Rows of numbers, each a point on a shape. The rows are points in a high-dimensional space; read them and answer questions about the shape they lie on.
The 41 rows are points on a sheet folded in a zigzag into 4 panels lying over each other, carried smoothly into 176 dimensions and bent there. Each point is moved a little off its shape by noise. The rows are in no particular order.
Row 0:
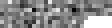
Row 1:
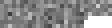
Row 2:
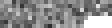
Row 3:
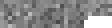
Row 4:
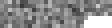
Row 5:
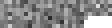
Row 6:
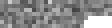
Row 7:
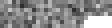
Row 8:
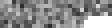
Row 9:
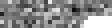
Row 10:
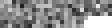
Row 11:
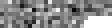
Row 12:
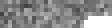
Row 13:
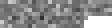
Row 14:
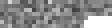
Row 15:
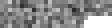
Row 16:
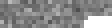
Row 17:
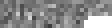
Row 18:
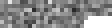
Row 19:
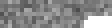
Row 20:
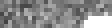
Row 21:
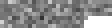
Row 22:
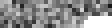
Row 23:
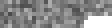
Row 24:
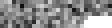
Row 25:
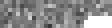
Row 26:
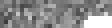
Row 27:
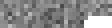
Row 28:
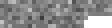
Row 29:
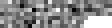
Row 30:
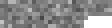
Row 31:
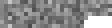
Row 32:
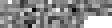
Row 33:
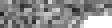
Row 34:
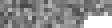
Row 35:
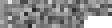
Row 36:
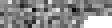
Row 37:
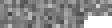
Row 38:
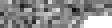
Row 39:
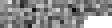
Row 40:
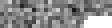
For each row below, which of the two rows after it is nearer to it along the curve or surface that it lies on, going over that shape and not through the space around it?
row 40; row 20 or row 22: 22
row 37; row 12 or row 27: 27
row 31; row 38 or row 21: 21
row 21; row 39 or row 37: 37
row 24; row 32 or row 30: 32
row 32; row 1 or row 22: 22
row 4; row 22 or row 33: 22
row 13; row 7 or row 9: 9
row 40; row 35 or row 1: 1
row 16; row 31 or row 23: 23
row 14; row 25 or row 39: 25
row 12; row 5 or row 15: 15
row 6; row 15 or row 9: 9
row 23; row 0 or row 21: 21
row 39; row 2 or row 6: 2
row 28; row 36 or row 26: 26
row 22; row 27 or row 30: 27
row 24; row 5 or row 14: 5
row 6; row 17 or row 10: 17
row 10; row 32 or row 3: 32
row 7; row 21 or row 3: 3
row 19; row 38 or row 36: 38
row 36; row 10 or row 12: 10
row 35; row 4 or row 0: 0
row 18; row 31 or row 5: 31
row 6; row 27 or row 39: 27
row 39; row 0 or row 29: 29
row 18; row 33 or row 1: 1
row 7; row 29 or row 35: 29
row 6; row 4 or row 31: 31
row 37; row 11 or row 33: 11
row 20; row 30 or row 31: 30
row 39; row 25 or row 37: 37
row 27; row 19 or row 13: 13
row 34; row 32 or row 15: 15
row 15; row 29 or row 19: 29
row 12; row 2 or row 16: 16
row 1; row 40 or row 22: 40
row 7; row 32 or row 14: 32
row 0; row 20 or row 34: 34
